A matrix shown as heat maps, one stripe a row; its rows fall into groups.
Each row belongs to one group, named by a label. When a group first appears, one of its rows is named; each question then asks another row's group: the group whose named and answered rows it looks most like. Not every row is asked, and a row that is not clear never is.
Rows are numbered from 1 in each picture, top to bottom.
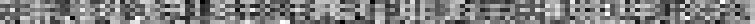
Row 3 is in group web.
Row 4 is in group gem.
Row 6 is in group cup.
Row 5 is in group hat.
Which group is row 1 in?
web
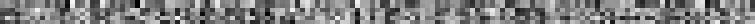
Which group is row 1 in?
web
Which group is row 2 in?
web
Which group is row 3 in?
gem
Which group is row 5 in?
hat
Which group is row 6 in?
gem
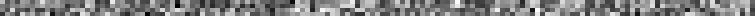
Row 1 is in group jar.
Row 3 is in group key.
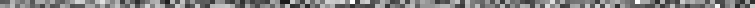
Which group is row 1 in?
gem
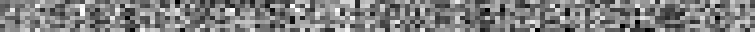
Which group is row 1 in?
jar
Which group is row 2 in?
gem
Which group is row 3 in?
key
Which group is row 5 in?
gem
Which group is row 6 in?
jar
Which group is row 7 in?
web
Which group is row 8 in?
hat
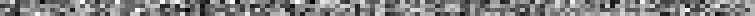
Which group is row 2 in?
gem
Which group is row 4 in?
gem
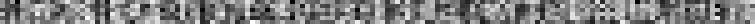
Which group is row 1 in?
cup
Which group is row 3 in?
gem
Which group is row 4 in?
cup
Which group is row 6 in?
hat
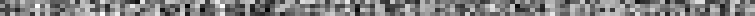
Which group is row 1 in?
web
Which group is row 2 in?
cup
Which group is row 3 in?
gem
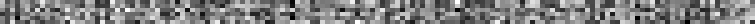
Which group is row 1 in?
jar
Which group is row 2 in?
jar
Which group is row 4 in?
gem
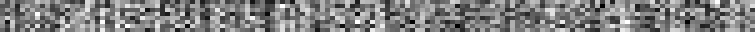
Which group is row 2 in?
cup
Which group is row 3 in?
web
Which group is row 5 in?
hat
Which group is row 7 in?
cup
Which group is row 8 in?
key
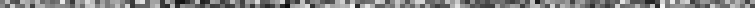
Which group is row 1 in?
hat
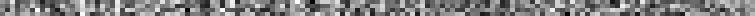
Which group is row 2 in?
key
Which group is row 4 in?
web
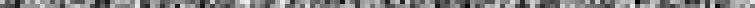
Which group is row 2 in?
gem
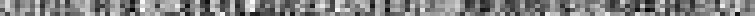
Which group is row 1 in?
hat
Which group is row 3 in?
hat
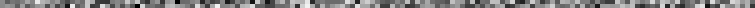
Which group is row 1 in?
jar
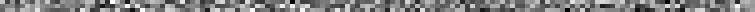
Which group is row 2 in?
jar
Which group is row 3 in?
web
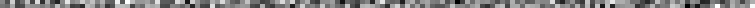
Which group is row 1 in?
cup
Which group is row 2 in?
jar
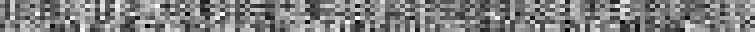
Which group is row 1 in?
key
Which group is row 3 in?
key
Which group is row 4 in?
cup
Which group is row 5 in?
key
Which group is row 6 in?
hat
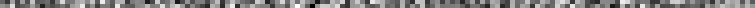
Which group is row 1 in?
key
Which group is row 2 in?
key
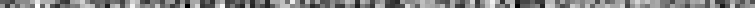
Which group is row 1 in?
gem
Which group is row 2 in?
cup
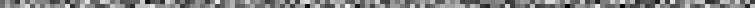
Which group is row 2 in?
hat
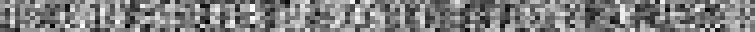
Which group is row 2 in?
web
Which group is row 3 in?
web
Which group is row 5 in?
hat
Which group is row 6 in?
key
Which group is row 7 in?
key
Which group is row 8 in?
gem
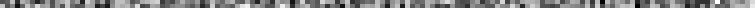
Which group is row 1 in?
cup
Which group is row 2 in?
jar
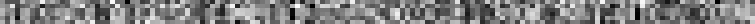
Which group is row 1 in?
gem
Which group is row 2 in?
key
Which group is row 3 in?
jar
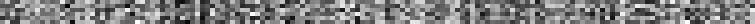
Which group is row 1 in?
hat
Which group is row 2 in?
gem
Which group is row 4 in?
hat
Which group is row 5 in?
gem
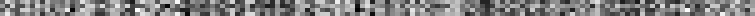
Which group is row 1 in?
hat
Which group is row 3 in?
hat
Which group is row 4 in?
hat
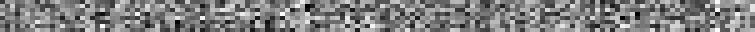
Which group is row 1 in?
jar
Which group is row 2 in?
key
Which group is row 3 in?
cup
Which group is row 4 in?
jar
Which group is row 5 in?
web
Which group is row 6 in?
jar
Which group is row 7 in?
key
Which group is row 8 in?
jar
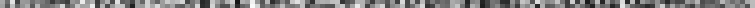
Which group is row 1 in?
web
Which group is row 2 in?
hat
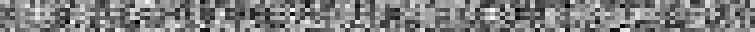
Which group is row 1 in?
hat
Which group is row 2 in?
hat
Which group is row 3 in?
gem
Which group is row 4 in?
cup
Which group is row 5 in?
gem
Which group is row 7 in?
web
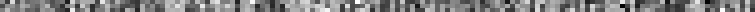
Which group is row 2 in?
web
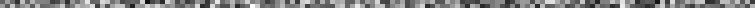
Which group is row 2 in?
hat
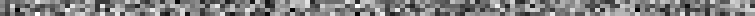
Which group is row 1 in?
jar
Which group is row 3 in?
cup
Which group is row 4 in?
gem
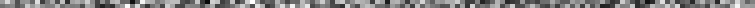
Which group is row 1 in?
hat
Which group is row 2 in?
jar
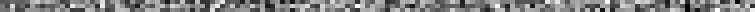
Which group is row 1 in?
gem
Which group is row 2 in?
key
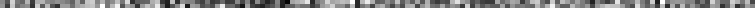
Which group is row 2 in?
cup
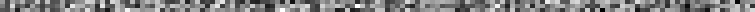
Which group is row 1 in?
cup
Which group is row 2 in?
key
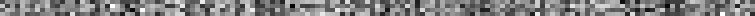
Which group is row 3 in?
hat
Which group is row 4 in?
web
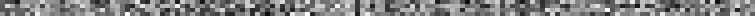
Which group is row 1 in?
gem
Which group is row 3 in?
gem
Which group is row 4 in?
jar
